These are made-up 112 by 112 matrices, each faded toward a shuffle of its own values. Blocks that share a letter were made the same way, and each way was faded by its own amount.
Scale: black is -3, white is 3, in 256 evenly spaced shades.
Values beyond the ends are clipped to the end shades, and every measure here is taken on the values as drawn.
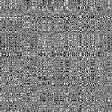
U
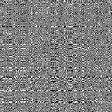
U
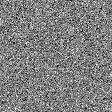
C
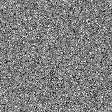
C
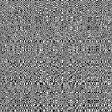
U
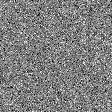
C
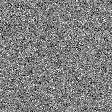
C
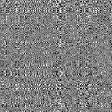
U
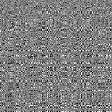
U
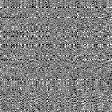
U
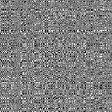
U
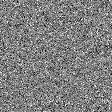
C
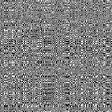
U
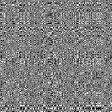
U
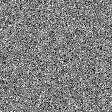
C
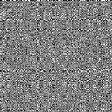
U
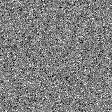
C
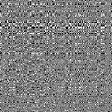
U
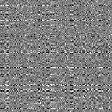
U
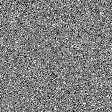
C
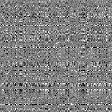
U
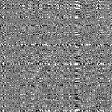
U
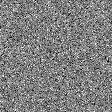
C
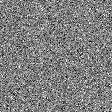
C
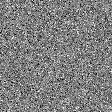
C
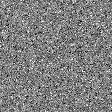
C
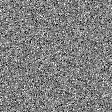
C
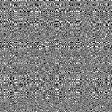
U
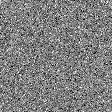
C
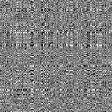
U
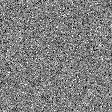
C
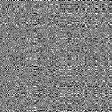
U
